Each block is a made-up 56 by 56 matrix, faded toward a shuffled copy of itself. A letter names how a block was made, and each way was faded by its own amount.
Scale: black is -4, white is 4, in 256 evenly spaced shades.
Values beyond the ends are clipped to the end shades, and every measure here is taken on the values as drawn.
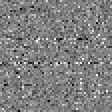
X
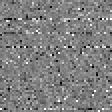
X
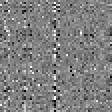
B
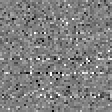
X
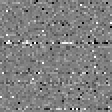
X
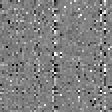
B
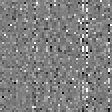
B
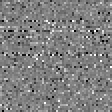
X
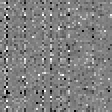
B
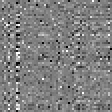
B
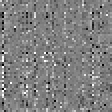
B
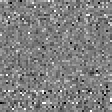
X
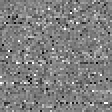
X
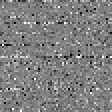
X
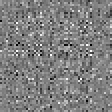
B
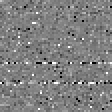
X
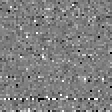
X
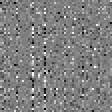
B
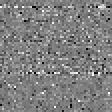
X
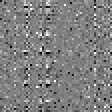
B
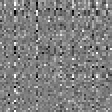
B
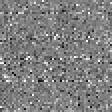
X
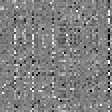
B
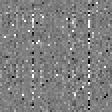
B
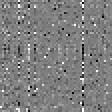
B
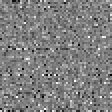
X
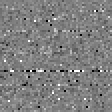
X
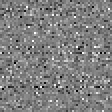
X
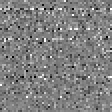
X
